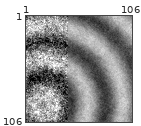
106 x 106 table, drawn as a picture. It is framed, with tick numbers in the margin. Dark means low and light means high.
Slope: none. Mirror symmetry: none. Seam: vertical, 40% of the way across, the right part calmer. Rings: centred on the bottom left.
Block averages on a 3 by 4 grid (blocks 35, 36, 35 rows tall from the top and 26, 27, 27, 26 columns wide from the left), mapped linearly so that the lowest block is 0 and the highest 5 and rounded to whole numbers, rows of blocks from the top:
2222 / 1203 / 5033
